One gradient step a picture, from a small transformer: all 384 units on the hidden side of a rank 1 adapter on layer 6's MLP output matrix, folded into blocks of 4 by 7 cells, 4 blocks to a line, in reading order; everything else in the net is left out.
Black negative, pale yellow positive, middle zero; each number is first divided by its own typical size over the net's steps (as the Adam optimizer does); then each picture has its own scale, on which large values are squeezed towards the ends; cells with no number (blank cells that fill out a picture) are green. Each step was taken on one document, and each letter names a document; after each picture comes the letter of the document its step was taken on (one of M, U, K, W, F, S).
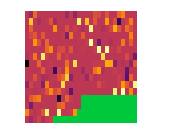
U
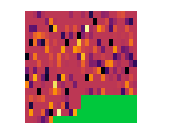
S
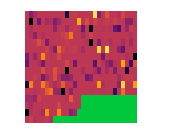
U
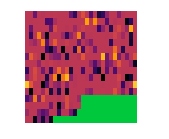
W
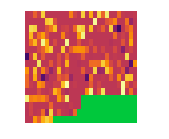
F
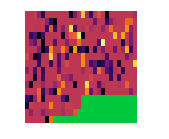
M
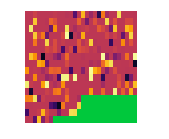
W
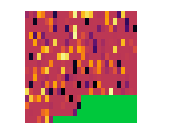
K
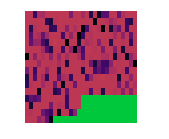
S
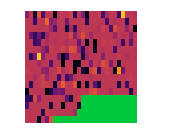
K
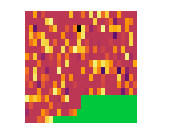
S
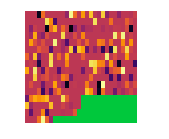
M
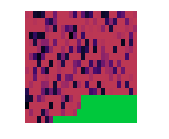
K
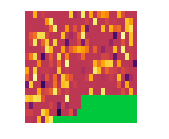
S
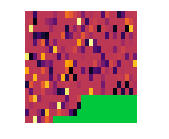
W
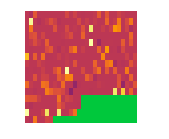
U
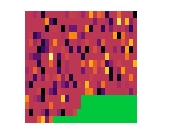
M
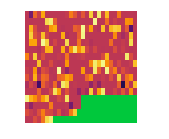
F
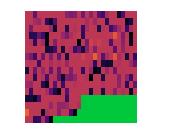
W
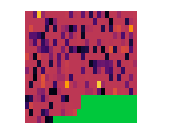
M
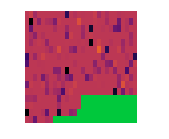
U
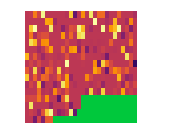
F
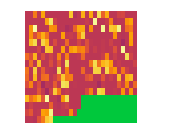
F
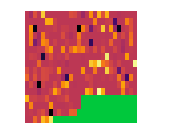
F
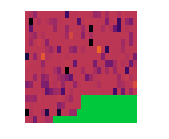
U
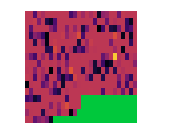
W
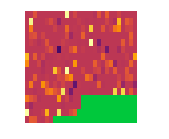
U
